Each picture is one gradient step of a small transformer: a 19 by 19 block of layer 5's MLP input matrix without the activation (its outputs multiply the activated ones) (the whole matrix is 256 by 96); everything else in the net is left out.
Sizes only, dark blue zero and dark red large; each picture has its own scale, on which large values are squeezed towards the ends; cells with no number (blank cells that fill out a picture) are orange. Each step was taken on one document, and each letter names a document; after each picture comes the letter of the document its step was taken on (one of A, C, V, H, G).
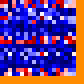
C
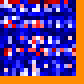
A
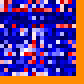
A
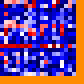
C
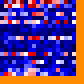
A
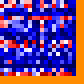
C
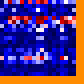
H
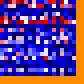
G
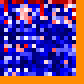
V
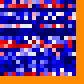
C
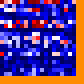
A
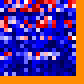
A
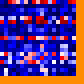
H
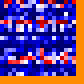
H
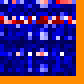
H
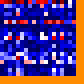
G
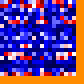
H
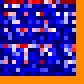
V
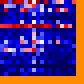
A
